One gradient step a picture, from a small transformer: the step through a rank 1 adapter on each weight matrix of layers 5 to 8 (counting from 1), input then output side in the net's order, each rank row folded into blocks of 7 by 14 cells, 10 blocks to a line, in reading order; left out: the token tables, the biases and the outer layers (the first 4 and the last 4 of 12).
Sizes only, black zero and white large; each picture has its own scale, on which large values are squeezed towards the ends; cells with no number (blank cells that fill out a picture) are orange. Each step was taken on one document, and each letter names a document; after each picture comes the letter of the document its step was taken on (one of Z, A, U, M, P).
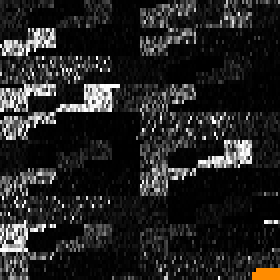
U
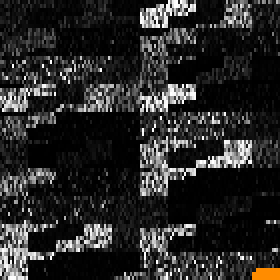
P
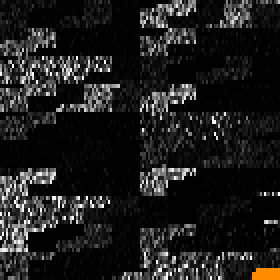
U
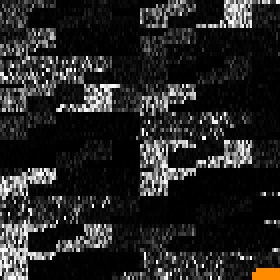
P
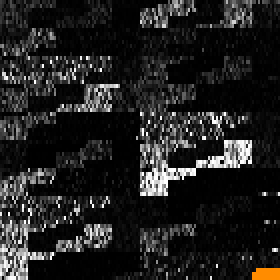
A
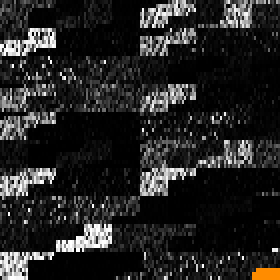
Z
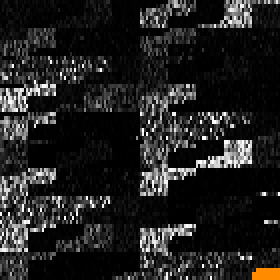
P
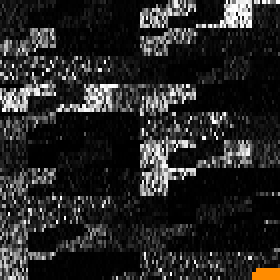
P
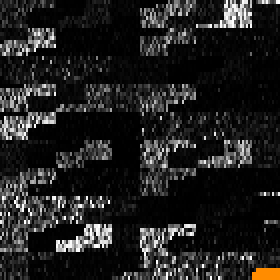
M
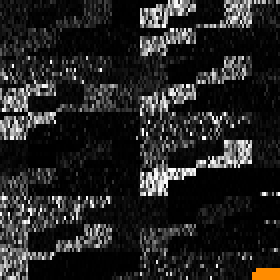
A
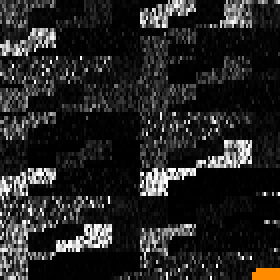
A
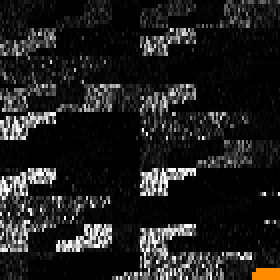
A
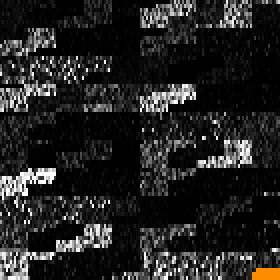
M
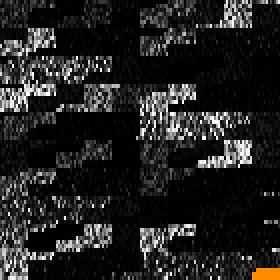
M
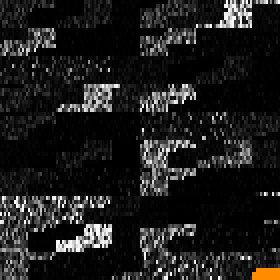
U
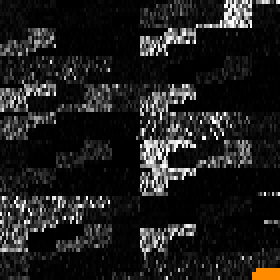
U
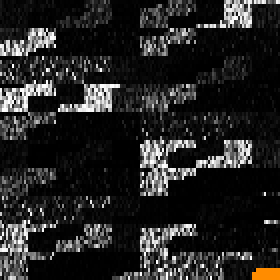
A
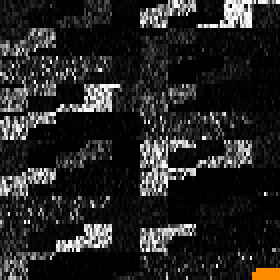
A
